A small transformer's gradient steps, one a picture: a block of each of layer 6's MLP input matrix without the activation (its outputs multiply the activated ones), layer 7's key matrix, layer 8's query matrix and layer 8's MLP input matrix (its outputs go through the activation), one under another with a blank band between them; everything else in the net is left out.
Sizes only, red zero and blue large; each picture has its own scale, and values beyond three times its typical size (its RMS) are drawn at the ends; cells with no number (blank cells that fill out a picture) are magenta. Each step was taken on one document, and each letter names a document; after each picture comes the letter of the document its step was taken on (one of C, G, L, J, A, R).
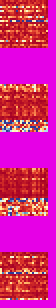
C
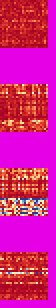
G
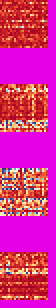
G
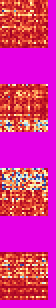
G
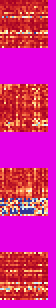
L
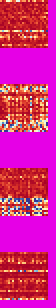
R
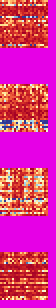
R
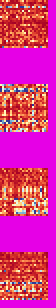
L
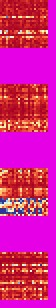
L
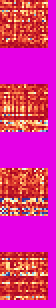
G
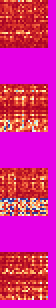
C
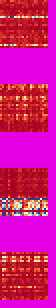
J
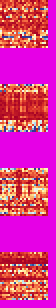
L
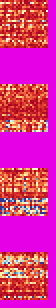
G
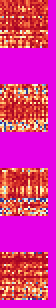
L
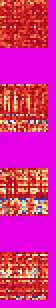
G
